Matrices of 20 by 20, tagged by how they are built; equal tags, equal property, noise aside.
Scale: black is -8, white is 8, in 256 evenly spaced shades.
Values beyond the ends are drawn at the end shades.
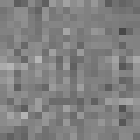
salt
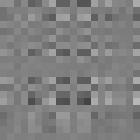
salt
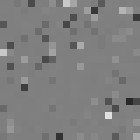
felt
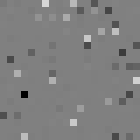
felt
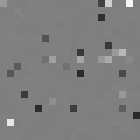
felt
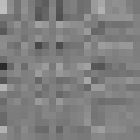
salt
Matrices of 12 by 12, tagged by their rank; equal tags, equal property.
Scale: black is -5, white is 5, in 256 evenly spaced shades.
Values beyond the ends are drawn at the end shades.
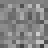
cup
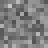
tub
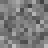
tub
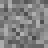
tub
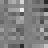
cup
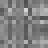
cup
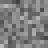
tub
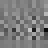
cup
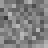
tub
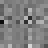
cup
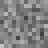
tub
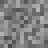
tub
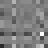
cup
